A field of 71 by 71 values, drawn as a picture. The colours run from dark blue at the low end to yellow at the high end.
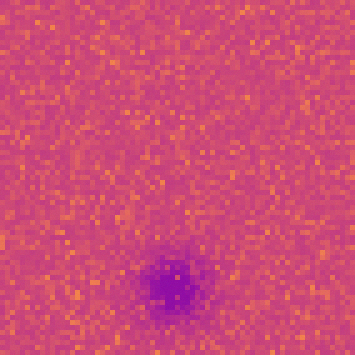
A single dip lies in the bottom middle. On average the colour sits 50% of the way up the scale. No regular stripes run through it. The bottom middle is the ninth with the lowest average. No row or column stands out.
